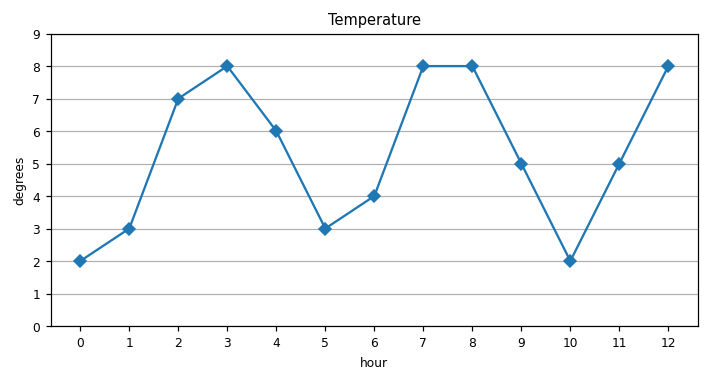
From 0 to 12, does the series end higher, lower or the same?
higher
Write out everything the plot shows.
Title: Temperature
x-axis: hour, ticks 0 1 2 3 4 5 6 7 8 9 10 11 12
y-axis: degrees, ticks 0 1 2 3 4 5 6 7 8 9
Values:
2 3 7 8 6 3 4 8 8 5 2 5 8
